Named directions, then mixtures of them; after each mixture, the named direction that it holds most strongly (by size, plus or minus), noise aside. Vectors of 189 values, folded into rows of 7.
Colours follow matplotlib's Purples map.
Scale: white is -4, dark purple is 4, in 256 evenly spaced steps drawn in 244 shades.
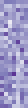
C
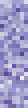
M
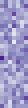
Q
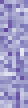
C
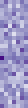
Q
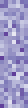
Q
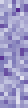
M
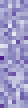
Q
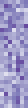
C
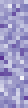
M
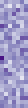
Q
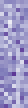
C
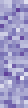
M
